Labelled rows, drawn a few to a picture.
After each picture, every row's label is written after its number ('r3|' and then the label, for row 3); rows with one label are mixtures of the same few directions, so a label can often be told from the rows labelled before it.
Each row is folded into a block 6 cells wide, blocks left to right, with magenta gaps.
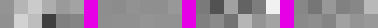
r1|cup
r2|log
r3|log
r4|log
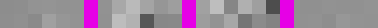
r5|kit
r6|cup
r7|log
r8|kit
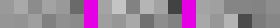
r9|log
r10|log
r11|kit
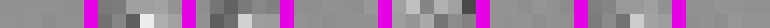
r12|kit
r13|kit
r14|cup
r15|log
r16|log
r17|log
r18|kit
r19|kit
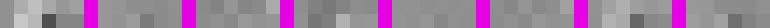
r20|cup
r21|kit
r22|log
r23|cup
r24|kit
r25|log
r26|cup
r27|kit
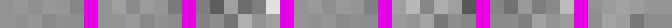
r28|log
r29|log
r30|log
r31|log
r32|log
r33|log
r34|cup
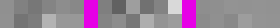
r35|cup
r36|log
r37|kit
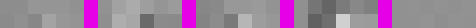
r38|kit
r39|cup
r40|kit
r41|cup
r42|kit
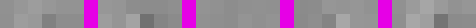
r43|cup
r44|kit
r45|cup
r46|kit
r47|cup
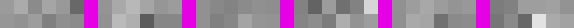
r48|log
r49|cup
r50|cup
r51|log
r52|cup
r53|kit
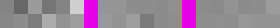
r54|log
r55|kit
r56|log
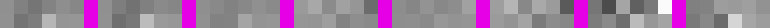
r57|cup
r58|cup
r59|cup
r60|log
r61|log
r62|log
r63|log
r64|kit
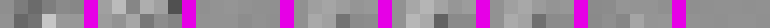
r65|cup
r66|log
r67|cup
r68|cup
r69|cup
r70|cup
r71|kit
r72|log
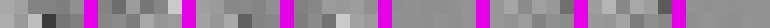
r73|kit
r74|log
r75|kit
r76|kit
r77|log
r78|log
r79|log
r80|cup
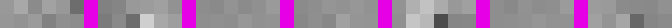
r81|log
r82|kit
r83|log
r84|kit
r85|cup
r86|log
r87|kit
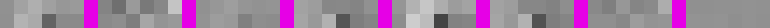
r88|cup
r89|log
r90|cup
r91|kit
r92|cup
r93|kit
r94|log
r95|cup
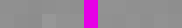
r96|cup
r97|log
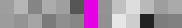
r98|log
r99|cup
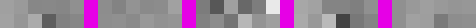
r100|kit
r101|log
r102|log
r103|kit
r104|cup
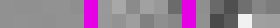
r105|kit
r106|log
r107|cup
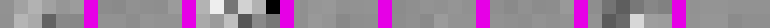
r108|cup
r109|log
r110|log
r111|cup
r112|kit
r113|log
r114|cup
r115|cup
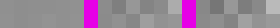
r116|cup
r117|log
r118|log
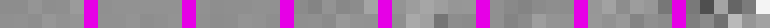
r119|log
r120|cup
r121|cup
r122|log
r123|cup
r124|cup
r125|log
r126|log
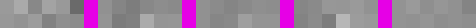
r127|log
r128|cup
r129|cup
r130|kit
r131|log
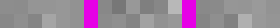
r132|kit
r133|log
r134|kit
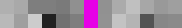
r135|kit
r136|cup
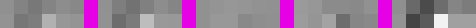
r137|cup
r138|cup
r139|cup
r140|kit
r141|cup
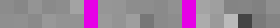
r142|log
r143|kit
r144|kit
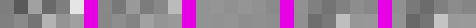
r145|log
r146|log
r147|log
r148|cup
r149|cup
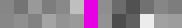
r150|log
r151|cup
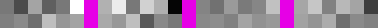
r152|log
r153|log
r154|log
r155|log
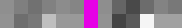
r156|cup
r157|cup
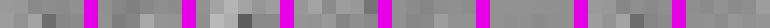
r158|kit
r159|cup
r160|cup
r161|log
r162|cup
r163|kit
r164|kit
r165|log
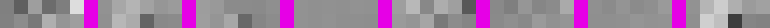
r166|log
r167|cup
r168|kit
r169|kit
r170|log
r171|log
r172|log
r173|cup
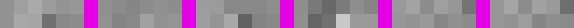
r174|cup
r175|cup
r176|kit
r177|cup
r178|log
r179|log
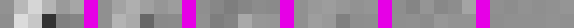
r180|cup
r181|cup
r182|cup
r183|cup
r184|log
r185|log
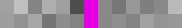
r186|log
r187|log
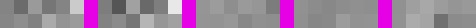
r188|log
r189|log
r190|log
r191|cup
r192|cup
